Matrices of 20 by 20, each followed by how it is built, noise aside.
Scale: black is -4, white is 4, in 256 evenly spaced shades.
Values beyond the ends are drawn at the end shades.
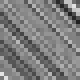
Toeplitz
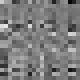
low rank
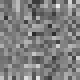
low rank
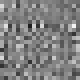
low rank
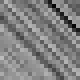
Toeplitz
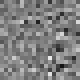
low rank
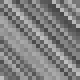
Toeplitz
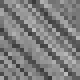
Toeplitz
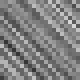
Toeplitz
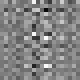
low rank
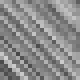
Toeplitz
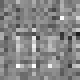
low rank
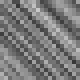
Toeplitz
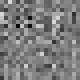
low rank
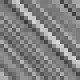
Toeplitz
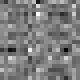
low rank
